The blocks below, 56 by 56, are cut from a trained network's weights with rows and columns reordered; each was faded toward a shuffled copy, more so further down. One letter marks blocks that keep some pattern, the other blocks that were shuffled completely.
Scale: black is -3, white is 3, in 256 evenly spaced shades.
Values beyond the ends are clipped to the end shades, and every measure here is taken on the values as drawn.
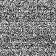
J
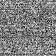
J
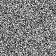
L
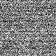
J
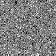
J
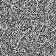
L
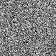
L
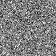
J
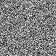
L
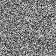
L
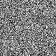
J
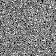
L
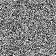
L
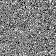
L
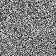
L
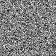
L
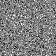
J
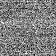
J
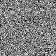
J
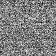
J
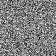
L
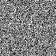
J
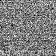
J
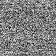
J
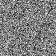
L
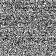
J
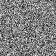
L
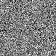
L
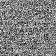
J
